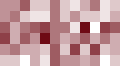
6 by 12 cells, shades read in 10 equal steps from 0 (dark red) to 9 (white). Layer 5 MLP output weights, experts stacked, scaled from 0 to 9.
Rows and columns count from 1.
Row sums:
71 76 48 50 62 77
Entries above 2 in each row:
12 12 9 10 10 12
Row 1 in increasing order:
3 4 4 5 5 6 7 7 7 7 8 8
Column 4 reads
7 8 3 5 6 6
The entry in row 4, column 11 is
4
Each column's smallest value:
2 4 3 3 0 3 4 2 0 2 2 3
